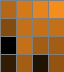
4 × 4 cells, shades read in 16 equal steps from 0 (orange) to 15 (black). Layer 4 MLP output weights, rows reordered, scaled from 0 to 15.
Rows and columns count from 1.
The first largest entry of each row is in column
1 1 1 3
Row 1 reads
4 2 1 0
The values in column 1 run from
4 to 15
